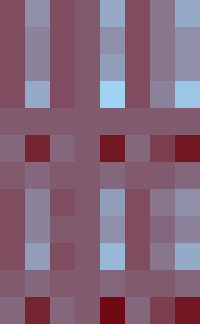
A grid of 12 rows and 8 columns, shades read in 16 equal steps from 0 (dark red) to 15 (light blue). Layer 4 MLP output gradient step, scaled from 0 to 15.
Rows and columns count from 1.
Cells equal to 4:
2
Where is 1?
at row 6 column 5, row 6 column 8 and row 12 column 8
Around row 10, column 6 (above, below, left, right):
5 6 13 8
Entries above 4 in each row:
8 8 8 8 8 4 8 8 8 8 8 4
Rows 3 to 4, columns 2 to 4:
9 5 6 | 12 5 6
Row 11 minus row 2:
1 -2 1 0 -3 1 -2 -3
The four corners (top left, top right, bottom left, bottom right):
5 12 7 1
